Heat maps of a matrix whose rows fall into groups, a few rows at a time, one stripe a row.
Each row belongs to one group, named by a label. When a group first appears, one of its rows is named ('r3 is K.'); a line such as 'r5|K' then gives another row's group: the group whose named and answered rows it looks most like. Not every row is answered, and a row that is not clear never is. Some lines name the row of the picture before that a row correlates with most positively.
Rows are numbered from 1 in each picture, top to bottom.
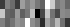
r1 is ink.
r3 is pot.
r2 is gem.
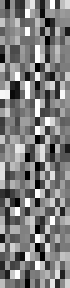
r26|gem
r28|gem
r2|pot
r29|pot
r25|pot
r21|gem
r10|ink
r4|pot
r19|gem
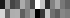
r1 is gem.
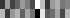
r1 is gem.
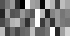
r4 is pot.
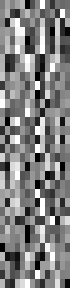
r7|pot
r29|pot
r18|gem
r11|gem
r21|gem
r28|ink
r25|pot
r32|pot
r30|ink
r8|pot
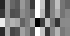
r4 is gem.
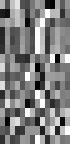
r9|pot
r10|gem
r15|pot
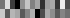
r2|gem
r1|ink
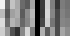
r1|gem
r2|gem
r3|gem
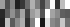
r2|ink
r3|ink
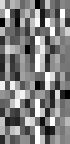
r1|gem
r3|ink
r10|gem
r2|ink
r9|ink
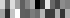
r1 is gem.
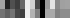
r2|pot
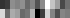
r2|gem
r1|ink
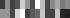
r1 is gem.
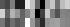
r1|pot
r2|gem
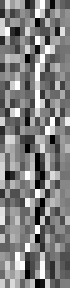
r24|gem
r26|ink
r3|gem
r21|gem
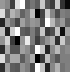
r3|ink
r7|gem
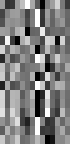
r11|gem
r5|ink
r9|gem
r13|gem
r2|ink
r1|pot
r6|gem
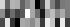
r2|pot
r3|ink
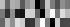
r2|pot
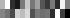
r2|pot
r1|ink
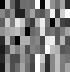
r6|ink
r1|ink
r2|pot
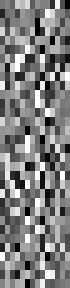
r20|ink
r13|ink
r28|ink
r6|pot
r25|pot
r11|ink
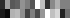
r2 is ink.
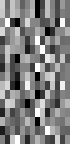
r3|ink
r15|ink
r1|gem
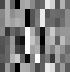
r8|ink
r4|pot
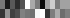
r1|pot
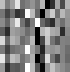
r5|gem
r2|pot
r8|pot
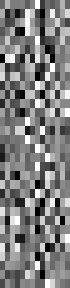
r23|pot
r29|gem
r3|pot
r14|pot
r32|ink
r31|pot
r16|pot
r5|ink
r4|pot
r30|ink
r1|ink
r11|pot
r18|ink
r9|gem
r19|ink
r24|gem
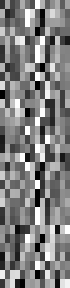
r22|gem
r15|pot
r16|ink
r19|pot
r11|ink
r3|pot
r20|gem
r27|pot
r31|gem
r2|pot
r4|gem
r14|ink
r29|ink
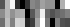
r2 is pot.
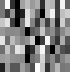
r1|ink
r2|pot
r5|gem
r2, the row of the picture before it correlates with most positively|1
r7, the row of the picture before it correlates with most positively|2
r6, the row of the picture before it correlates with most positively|3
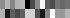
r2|pot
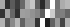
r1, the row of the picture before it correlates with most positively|2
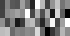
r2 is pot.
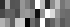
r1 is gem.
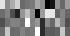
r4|ink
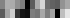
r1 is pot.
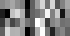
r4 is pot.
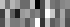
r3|ink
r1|gem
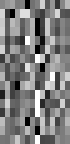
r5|pot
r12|ink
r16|ink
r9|pot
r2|pot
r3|gem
